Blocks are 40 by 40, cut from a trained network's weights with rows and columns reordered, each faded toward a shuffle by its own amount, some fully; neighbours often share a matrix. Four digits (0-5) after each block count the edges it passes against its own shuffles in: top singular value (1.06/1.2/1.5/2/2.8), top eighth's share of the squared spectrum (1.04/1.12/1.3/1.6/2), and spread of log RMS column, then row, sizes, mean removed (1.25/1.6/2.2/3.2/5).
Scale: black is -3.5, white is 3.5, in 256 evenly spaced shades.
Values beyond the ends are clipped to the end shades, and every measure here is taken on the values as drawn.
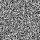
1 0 0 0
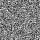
1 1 0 0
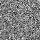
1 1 0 0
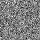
1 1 0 0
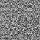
3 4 1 1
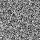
0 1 0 0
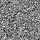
0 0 0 0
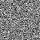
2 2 0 0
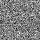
0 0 0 0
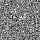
1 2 0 1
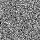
1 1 0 0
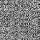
3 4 2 1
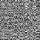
3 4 2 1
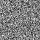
0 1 0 0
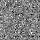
2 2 0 1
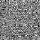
2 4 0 2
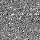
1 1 0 1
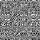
3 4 1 3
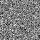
0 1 0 0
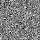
0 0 1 0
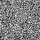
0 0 0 0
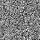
2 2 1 0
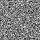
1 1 0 0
